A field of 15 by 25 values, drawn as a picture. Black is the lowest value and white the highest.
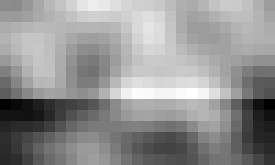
Seam: horizontal, 60% of the way down, the top part higher. Lone odd cells: none. Grain: blotchy. Average level on the scale: 60%. Calmest part: top right.
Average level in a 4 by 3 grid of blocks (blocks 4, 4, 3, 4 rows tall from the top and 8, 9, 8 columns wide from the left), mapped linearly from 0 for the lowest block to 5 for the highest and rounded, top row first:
4 5 4 | 4 4 3 | 0 4 2 | 1 1 1
